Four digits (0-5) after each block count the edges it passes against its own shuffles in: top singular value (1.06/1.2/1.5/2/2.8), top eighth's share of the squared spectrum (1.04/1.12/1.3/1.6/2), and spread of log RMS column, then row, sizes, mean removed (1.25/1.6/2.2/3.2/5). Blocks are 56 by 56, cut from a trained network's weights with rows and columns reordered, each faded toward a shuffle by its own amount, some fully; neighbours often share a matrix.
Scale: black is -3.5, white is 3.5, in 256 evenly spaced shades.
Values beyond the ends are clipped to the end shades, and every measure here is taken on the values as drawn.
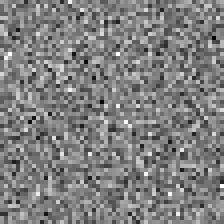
0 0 0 0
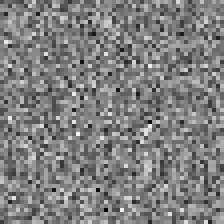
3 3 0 0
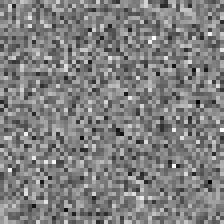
0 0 0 0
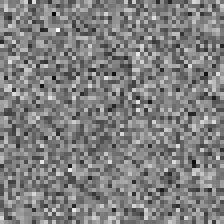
2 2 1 0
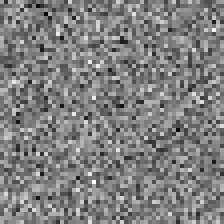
0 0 0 0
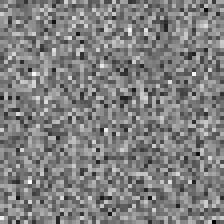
2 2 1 0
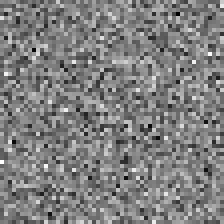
0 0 0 0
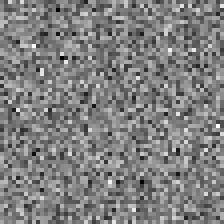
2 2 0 1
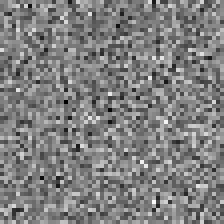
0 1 0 0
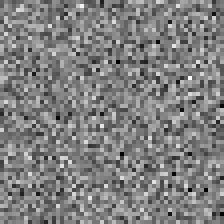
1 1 0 0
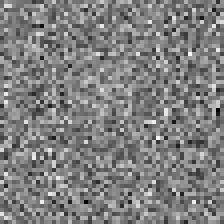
3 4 2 1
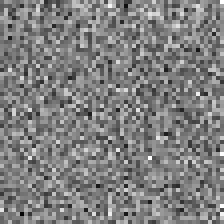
3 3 1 1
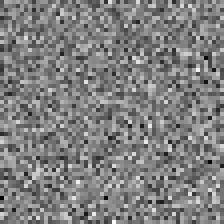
2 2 0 0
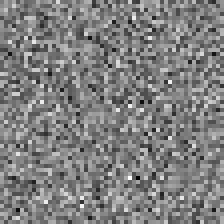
1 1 0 0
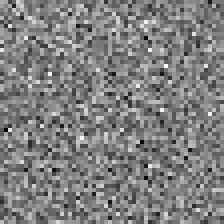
2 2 0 0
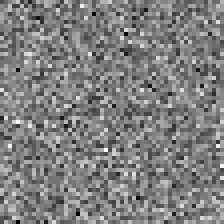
0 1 0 0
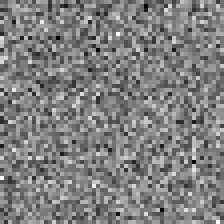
2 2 1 0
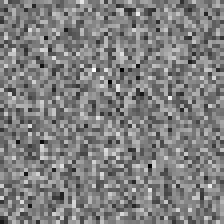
2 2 1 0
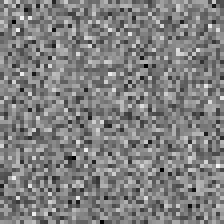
1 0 0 0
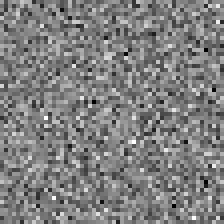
1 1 0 0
